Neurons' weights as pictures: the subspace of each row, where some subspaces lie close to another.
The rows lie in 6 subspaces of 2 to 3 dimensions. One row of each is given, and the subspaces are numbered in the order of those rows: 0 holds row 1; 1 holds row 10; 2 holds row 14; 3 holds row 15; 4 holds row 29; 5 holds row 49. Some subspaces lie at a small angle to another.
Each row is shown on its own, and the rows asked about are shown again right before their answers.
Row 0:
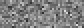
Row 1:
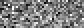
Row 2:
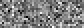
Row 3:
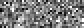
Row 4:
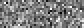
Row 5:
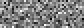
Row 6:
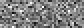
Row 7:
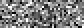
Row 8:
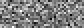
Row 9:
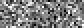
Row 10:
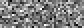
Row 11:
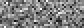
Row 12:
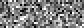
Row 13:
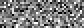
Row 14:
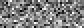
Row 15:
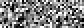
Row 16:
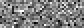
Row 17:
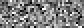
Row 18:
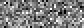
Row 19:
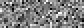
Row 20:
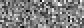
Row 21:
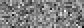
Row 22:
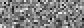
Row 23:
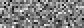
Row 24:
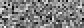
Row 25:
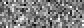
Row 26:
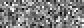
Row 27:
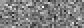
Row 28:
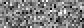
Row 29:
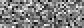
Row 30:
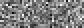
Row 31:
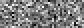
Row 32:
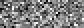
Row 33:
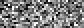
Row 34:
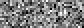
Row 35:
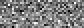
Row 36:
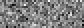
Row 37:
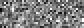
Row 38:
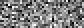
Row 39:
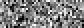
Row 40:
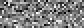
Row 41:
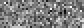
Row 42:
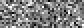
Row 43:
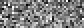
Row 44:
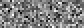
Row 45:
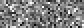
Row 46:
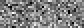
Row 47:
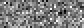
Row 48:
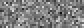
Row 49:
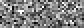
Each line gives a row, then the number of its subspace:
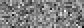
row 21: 1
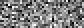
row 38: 0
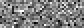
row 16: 5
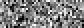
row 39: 1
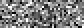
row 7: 1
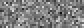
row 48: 3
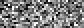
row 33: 0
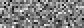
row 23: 4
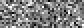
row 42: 4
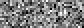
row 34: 1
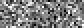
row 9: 4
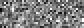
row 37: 3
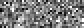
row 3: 3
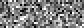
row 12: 2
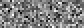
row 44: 5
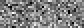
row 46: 5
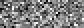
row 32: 0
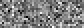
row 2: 5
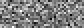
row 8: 4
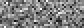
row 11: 2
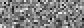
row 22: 4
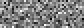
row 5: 4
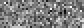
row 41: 1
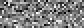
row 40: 1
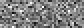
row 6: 5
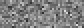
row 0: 2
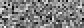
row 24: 0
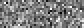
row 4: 1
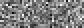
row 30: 0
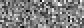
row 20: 0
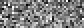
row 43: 0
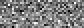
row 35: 5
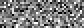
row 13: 5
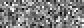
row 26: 3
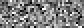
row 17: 2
